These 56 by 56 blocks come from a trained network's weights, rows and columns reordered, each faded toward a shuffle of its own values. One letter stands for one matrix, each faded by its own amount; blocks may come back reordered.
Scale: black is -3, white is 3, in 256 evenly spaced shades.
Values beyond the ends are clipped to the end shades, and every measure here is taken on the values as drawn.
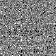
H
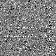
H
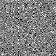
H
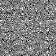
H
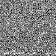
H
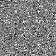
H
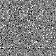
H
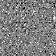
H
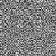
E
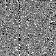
H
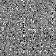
H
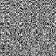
E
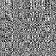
E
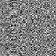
E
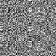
E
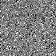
H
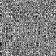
E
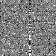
H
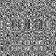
E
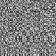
E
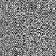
E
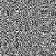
E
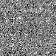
H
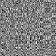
E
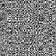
E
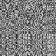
E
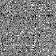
H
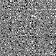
H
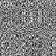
E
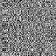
E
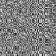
E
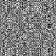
E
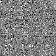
H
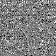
H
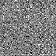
H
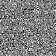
H
